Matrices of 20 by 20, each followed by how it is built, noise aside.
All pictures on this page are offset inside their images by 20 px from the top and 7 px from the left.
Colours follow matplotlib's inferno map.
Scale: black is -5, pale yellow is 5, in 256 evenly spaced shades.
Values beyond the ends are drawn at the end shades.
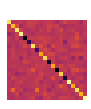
diagonal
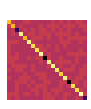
diagonal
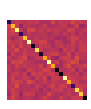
diagonal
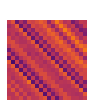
Toeplitz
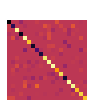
diagonal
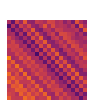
Toeplitz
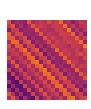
Toeplitz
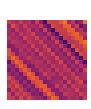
Toeplitz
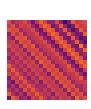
Toeplitz
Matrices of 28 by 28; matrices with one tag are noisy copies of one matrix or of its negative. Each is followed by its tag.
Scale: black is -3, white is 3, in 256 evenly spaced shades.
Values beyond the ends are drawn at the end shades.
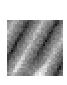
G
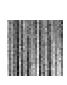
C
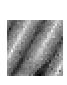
G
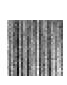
C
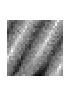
G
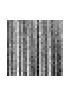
C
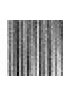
C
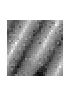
G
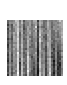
C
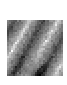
G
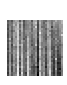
C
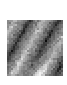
G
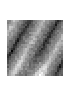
G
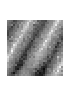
G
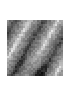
G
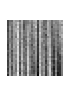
C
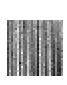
C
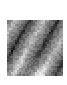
G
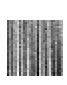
C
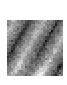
G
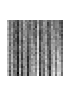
C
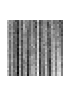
C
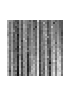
C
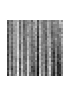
C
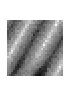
G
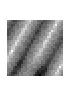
G
